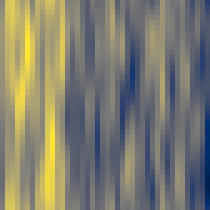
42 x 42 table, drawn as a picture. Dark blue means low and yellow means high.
Average level on the scale: 50%. Grain: streaks running down. Seam: vertical, 30% of the way across, the left part higher.
